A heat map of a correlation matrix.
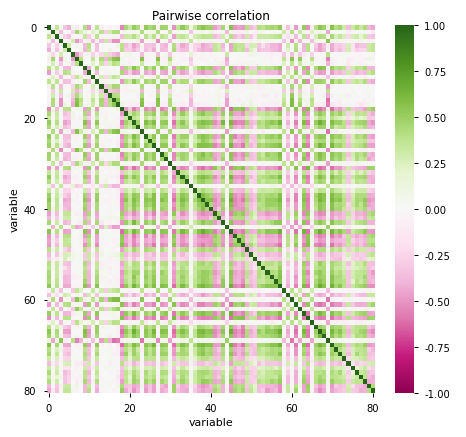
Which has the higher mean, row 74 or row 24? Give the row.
24
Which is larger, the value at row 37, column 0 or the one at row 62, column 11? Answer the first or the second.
the first
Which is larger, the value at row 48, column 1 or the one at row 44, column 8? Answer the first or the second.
the first
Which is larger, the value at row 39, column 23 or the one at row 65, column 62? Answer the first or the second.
the second
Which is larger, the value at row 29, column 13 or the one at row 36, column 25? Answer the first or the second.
the second
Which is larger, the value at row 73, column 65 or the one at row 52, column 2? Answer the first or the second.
the second
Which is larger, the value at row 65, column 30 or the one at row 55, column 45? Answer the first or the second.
the second
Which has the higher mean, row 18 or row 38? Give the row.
38
